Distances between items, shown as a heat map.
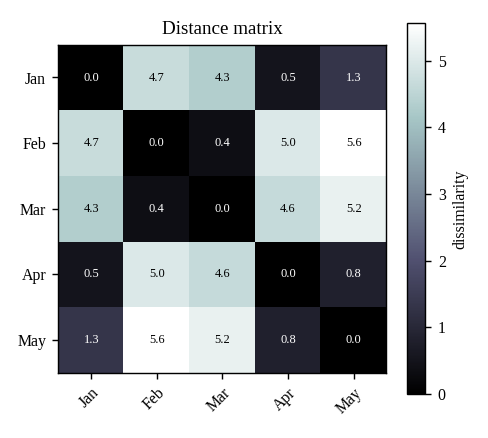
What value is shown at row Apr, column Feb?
5.0
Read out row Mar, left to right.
4.3 0.4 0.0 4.6 5.2
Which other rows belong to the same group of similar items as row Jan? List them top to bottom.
Apr, May
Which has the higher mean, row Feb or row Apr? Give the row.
Feb
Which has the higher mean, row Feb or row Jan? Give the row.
Feb
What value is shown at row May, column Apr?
0.8
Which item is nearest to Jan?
Apr
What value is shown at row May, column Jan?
1.3
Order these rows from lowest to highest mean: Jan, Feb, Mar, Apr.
Jan, Apr, Mar, Feb
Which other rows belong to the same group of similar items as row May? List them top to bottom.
Jan, Apr
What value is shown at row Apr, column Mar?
4.6
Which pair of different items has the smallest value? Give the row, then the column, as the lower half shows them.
Mar, Feb
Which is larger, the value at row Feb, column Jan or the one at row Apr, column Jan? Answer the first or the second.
the first
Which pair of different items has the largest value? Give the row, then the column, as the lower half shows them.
May, Feb
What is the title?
Distance matrix
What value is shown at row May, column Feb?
5.6
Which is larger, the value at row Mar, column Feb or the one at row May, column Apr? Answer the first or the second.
the second
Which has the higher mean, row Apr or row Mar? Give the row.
Mar
